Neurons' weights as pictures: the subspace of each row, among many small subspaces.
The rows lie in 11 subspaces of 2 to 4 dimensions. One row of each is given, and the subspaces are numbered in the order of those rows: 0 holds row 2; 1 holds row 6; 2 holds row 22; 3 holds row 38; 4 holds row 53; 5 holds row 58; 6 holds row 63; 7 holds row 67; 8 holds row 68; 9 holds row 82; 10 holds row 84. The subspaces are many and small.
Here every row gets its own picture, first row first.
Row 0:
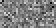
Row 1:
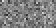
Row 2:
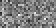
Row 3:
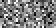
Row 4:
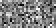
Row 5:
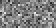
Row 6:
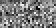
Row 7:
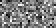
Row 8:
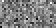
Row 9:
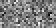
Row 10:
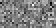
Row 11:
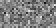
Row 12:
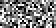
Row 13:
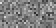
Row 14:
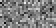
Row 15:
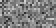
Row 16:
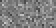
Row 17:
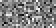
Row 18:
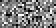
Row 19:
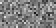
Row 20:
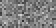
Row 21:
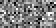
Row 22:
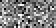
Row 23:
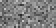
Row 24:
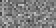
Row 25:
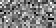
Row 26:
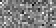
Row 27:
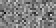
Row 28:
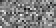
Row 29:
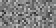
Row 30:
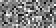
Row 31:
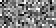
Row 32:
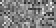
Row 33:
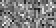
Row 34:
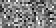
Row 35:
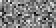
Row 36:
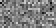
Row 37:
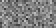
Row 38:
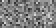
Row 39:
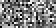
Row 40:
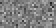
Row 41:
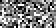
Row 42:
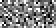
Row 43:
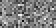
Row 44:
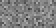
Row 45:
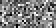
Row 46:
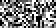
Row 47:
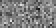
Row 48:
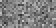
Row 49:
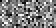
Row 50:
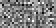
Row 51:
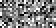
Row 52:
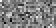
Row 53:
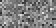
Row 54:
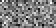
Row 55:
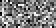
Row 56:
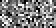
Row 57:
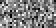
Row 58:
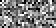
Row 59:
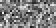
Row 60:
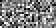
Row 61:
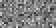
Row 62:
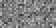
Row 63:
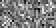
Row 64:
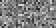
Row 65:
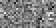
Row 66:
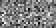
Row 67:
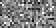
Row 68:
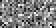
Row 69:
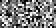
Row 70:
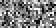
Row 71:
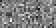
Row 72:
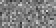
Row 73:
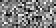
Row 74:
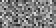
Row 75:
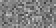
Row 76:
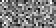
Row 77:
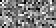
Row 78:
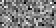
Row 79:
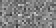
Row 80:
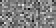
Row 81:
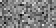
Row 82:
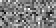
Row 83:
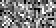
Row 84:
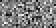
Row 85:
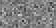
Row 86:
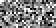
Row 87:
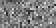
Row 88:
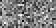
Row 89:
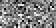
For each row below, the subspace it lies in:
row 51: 8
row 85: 4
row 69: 6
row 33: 6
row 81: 2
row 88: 4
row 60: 9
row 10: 4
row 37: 7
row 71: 1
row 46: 9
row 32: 7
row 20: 4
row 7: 1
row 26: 2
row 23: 2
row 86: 9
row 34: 9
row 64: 5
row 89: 2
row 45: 5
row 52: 1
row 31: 5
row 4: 1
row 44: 3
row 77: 5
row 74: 7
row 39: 9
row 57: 1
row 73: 10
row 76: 7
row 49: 6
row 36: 5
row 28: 9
